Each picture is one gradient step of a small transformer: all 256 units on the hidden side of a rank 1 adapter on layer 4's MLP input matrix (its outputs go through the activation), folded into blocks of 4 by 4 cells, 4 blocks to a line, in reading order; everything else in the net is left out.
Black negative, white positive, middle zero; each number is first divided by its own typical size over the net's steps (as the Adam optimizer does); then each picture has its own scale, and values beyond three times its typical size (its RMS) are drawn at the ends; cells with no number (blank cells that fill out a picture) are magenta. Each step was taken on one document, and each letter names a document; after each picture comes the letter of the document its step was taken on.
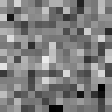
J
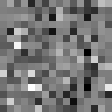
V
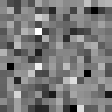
V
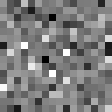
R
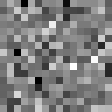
V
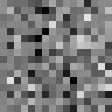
V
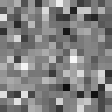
J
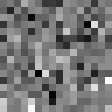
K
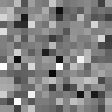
J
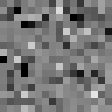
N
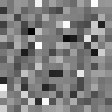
K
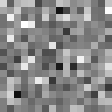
J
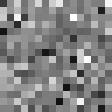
J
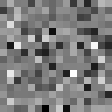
V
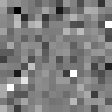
N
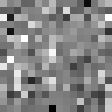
J
